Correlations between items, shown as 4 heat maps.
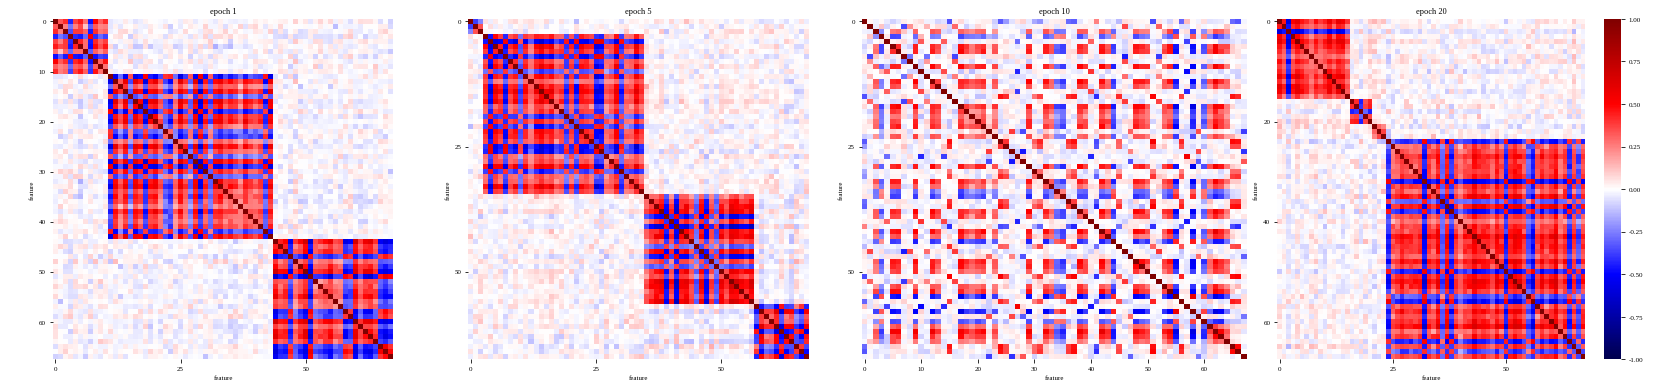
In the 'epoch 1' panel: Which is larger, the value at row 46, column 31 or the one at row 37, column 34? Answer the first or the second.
the second
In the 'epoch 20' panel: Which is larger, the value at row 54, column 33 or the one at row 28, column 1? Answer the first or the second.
the first
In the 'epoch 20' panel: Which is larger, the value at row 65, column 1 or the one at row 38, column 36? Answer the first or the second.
the second
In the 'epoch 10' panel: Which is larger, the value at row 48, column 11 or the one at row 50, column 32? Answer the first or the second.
the second
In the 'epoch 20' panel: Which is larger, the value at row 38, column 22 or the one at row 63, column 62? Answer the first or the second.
the second
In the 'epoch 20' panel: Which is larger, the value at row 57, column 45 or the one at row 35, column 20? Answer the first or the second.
the first
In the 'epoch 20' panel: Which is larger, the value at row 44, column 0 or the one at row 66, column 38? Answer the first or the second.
the second
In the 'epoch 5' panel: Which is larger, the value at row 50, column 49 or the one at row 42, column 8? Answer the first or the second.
the second
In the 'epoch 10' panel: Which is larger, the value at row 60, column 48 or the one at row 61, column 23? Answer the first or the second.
the second
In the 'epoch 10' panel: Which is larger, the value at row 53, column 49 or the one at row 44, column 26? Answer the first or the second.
the first
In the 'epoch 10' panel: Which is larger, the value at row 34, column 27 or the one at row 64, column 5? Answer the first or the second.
the second
